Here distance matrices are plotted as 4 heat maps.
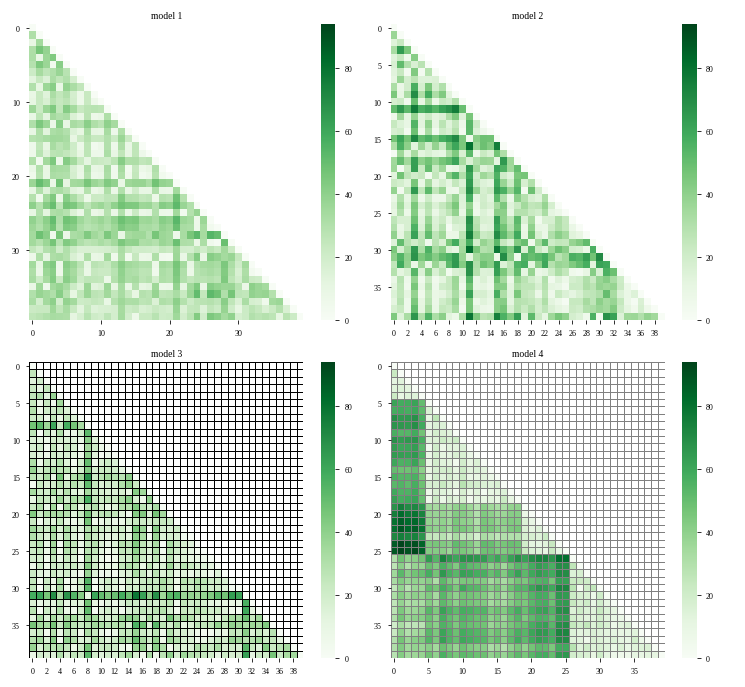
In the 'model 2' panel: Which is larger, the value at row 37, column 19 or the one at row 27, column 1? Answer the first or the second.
the first
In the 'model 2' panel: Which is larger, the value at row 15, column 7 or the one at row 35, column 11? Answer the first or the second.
the first
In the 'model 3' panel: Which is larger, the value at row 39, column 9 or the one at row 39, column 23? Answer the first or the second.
the second
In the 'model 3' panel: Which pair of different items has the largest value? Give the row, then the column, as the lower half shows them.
31, 15
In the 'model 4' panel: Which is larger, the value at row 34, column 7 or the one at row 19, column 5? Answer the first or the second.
the first
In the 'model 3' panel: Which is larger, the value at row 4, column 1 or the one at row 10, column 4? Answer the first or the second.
the first
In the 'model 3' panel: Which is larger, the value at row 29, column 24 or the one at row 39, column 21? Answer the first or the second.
the first
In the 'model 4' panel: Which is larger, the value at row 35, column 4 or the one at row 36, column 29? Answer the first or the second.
the first
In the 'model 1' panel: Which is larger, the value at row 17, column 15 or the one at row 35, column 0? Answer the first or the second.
the first
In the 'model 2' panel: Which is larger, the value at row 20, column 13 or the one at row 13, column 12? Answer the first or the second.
the first
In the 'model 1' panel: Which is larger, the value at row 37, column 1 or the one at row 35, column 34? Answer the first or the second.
the second
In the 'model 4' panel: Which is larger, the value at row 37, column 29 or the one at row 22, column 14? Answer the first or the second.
the second
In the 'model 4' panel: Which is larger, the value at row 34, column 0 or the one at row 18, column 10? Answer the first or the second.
the first
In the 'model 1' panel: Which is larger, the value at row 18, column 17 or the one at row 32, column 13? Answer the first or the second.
the second
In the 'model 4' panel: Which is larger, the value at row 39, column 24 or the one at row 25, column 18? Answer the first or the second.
the first
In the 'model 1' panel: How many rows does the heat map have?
40
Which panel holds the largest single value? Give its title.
model 4
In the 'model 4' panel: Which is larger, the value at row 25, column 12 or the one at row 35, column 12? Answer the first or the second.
the second
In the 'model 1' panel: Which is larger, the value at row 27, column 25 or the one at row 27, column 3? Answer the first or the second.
the second
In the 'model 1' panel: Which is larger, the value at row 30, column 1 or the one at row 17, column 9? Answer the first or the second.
the first
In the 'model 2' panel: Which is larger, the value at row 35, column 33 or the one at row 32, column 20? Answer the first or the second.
the first
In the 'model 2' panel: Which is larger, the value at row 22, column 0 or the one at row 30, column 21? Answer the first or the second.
the first
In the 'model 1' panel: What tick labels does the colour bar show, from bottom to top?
0, 20, 40, 60, 80
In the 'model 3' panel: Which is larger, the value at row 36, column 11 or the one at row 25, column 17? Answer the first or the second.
the second
